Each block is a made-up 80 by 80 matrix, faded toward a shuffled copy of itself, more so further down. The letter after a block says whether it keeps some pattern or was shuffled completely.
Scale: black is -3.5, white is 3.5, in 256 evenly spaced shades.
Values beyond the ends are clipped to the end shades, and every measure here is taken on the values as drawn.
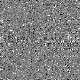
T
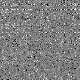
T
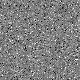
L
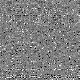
T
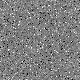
L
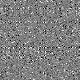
T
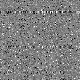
T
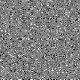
T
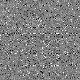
T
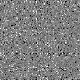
T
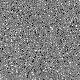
L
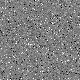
L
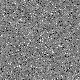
L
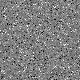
L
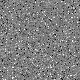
L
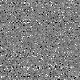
T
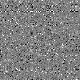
T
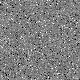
L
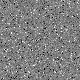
L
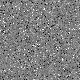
L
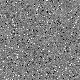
L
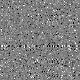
T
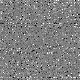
T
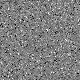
L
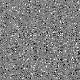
T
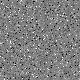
L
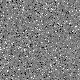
L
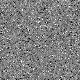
L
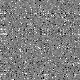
T
